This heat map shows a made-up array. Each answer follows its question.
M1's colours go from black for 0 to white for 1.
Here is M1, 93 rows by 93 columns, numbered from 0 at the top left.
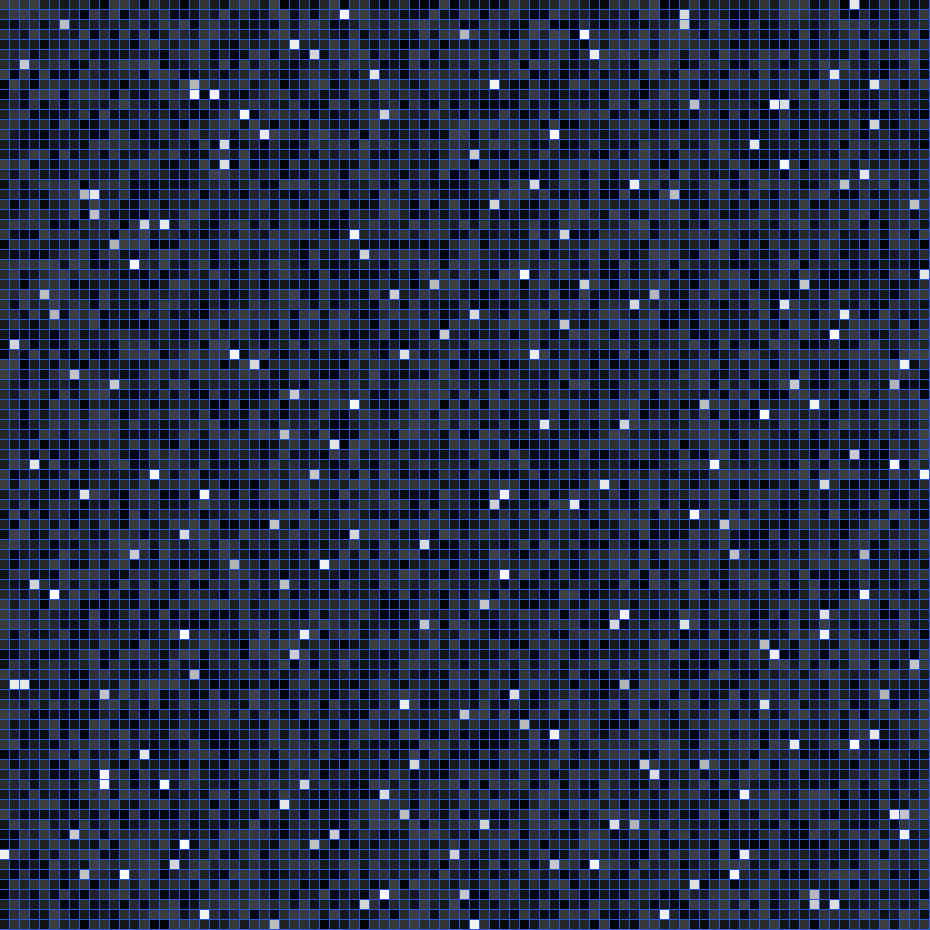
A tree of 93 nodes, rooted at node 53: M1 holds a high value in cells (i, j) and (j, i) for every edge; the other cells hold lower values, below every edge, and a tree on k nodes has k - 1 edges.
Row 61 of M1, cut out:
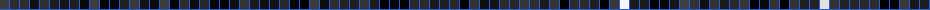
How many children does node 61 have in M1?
1
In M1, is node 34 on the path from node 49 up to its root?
no
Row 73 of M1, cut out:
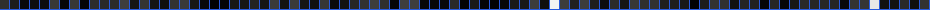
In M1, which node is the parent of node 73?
55
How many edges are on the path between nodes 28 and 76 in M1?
8
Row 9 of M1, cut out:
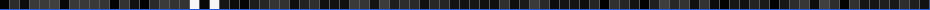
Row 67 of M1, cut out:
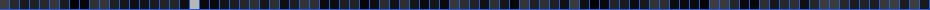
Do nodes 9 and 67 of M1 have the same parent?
yes
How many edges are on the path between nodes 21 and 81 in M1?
16
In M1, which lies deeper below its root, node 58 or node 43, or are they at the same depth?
node 43
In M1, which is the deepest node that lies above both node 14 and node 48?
63
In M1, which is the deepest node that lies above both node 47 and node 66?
31
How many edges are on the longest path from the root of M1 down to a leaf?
14
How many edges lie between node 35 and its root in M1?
1
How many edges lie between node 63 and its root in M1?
2
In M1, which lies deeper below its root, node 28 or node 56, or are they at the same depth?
node 28
